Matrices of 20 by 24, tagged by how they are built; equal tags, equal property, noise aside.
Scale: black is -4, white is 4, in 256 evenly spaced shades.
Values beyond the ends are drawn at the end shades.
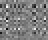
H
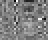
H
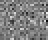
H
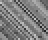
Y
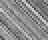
Y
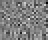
H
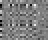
H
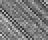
Y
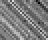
Y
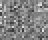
H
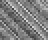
Y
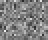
H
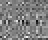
H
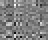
H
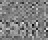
H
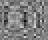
H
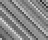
Y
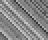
Y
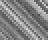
Y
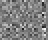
H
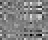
H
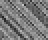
Y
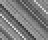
Y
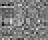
H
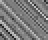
Y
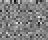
H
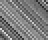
Y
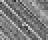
Y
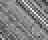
Y
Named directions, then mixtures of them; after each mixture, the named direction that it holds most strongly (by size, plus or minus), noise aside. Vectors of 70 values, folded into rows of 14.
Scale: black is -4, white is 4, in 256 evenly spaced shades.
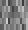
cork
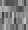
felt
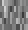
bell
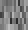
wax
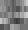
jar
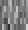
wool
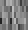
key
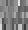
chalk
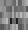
jar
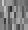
bell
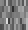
cork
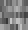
jar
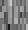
wool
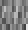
wool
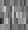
key
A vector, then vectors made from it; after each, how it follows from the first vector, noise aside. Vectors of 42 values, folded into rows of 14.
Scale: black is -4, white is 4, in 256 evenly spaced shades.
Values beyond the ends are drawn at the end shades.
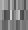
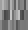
copied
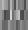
copied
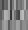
negated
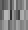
negated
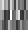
scaled up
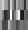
scaled up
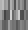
copied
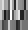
scaled up
